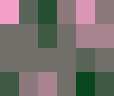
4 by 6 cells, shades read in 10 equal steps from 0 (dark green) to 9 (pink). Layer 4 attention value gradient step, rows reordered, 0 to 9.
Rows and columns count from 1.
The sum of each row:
31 26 23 19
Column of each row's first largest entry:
1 5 1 3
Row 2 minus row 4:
2 -1 -4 0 6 4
